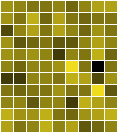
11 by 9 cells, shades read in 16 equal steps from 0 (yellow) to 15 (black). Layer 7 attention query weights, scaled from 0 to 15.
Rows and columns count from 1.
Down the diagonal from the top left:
5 7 4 7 11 0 4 0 6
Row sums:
53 56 57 63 57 60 63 57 57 43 53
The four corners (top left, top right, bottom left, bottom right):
5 4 4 6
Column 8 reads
4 7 5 4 3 15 10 0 4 4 8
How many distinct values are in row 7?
7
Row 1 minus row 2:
0 -1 4 -1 2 1 -2 -3 -3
